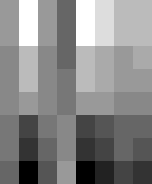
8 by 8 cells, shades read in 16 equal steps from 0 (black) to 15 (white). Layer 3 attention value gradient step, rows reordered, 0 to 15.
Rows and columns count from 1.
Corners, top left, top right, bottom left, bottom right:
9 11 6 3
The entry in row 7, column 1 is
7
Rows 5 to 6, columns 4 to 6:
7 9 9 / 8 4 5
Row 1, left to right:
9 15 9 6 15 13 11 11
